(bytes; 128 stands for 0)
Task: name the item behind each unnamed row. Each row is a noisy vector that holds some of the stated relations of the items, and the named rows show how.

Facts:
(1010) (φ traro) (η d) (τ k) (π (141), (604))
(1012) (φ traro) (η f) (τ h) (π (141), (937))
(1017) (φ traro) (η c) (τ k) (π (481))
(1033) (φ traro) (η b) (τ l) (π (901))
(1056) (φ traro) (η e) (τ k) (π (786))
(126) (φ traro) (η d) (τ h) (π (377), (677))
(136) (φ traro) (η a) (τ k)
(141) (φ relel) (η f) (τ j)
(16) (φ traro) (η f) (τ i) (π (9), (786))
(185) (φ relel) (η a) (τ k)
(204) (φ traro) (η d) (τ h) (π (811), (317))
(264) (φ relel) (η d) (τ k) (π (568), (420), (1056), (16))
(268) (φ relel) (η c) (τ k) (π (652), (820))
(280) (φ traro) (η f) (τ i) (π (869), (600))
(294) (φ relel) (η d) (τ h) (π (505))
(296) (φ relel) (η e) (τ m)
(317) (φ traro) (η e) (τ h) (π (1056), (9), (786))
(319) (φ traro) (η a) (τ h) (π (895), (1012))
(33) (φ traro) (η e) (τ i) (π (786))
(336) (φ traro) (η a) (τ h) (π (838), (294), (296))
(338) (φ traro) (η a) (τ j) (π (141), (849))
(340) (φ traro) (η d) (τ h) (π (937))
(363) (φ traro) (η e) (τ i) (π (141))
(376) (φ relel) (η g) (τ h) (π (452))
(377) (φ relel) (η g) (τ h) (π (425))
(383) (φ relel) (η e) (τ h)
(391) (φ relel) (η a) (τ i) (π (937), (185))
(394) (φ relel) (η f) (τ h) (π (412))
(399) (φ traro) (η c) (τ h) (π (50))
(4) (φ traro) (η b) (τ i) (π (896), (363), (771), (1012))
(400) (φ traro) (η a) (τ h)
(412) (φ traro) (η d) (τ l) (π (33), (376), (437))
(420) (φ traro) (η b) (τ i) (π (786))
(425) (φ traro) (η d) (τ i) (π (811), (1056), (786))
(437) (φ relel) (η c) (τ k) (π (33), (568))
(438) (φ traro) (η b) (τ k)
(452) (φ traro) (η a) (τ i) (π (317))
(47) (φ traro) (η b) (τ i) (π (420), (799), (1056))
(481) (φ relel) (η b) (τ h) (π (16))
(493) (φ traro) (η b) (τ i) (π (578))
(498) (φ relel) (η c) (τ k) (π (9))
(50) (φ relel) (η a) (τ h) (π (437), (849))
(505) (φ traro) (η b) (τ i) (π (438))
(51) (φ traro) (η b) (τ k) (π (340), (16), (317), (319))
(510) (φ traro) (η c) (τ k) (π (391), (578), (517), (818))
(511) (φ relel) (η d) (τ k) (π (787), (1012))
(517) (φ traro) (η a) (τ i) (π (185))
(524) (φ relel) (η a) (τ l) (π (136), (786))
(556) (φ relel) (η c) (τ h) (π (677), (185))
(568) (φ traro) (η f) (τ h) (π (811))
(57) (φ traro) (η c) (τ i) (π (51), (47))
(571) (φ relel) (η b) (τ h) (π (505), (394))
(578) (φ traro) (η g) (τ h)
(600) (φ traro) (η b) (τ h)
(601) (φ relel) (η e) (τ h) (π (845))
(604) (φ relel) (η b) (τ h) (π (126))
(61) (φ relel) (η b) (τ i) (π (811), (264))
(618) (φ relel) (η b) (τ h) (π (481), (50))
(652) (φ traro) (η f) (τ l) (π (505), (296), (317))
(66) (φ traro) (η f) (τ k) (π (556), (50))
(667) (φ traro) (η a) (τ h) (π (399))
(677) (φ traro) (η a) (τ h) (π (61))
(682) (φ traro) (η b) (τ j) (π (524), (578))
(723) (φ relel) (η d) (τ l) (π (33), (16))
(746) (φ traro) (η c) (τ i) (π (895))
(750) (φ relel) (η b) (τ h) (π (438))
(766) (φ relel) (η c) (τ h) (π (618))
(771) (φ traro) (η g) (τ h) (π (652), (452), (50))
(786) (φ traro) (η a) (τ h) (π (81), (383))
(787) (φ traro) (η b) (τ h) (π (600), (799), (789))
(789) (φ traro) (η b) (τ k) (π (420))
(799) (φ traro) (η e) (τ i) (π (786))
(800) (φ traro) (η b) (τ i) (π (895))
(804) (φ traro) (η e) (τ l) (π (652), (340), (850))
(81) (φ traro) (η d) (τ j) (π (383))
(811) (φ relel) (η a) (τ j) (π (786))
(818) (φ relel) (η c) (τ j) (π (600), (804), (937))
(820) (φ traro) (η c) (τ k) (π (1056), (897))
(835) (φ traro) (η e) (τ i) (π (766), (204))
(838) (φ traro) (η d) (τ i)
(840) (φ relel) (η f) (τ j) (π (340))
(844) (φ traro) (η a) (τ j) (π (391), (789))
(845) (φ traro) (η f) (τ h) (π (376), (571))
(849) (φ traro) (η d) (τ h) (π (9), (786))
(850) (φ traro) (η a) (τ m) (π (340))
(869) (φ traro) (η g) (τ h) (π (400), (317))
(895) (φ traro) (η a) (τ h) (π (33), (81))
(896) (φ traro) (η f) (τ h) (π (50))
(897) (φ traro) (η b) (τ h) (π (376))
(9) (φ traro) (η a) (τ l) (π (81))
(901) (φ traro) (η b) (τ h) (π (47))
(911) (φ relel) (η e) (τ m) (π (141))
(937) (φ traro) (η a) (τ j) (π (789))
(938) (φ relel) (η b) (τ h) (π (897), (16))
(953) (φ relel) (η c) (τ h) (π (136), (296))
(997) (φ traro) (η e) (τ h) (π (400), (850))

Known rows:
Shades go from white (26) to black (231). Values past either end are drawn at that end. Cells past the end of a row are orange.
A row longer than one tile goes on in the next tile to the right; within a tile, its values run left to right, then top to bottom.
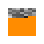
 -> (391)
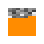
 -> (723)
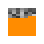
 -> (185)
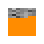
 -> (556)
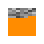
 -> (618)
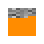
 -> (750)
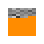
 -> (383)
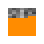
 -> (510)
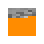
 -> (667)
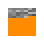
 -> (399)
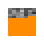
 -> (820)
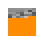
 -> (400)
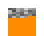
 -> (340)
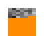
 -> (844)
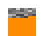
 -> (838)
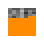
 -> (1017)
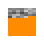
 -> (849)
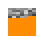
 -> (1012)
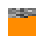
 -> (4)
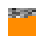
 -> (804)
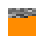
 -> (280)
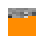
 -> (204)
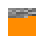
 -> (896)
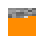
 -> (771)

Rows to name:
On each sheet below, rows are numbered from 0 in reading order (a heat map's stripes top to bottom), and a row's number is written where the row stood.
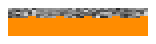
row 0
(141)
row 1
(997)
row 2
(835)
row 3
(911)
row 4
(818)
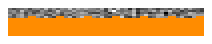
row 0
(789)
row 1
(505)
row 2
(294)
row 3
(799)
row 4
(437)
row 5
(1056)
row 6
(296)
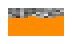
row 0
(511)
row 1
(895)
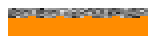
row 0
(682)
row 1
(81)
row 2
(50)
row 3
(136)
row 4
(61)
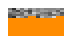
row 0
(937)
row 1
(869)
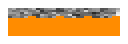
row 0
(568)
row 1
(850)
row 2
(452)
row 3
(811)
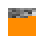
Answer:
(840)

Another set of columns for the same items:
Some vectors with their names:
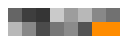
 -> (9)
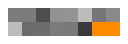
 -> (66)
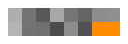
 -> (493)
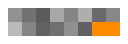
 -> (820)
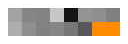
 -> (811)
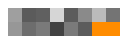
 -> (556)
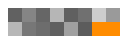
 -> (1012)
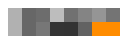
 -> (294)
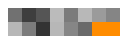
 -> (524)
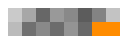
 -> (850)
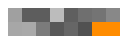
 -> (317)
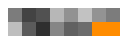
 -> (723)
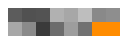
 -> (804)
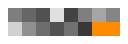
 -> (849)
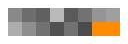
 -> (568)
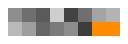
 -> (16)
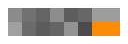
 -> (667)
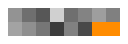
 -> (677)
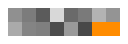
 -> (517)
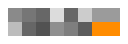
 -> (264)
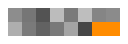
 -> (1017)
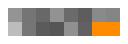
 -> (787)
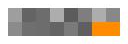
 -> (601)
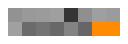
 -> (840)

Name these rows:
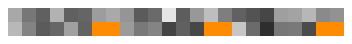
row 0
(47)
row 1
(394)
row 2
(412)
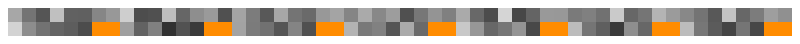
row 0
(425)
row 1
(618)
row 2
(835)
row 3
(937)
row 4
(420)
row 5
(340)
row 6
(126)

